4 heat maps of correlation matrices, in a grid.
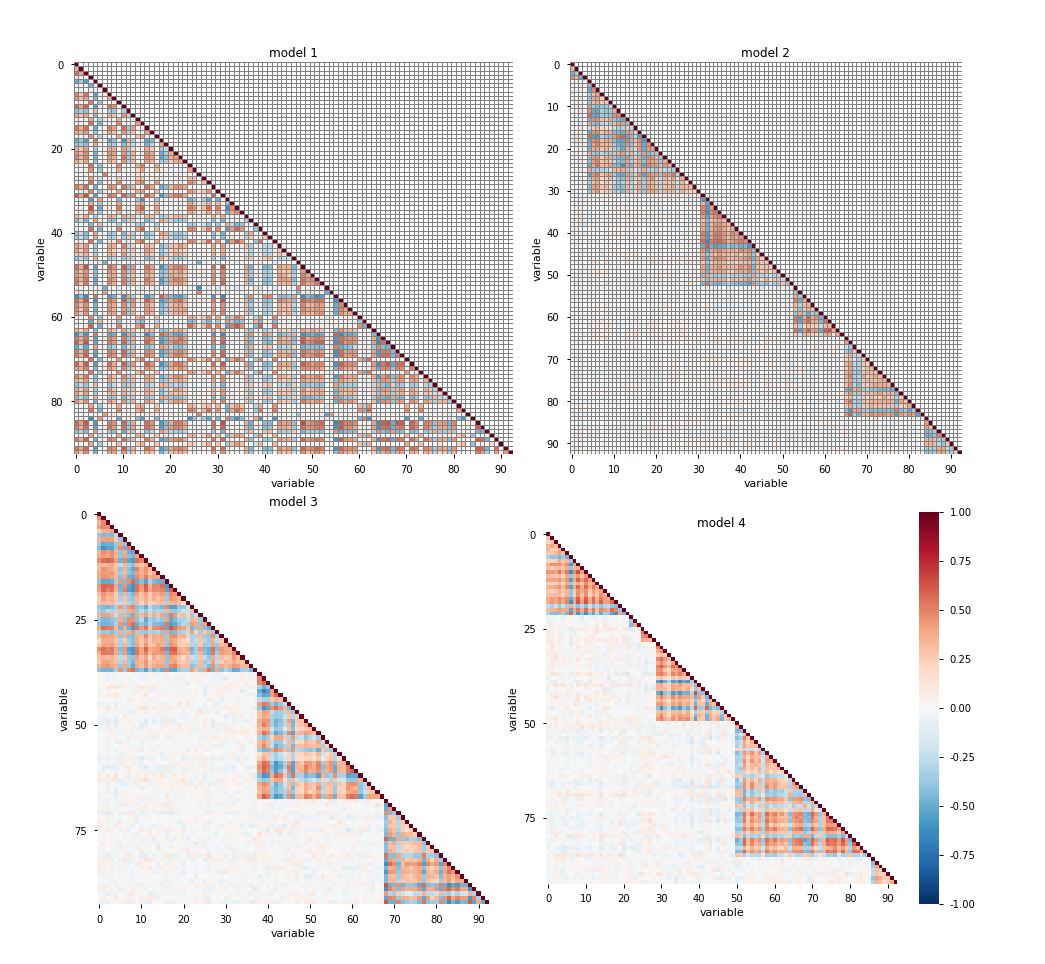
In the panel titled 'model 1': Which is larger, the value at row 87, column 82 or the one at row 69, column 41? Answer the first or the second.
the first
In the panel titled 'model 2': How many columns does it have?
93
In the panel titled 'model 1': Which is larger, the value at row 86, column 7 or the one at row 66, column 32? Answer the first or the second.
the first
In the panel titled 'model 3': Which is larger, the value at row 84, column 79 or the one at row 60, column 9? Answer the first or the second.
the first
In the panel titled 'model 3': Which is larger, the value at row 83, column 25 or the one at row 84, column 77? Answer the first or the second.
the first
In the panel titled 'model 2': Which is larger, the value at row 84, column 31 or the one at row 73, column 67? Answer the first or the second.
the first
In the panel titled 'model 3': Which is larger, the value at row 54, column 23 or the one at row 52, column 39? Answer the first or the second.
the second
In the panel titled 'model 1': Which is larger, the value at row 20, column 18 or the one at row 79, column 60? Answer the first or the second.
the second
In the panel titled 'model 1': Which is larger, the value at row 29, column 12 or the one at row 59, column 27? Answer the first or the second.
the first
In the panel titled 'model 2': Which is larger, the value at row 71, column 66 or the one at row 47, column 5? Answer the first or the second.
the first
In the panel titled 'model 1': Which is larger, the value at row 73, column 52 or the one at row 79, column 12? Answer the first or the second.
the first
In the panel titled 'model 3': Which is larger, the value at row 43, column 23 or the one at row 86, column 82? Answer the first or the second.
the second
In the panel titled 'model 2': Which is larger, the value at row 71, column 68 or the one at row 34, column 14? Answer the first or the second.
the second
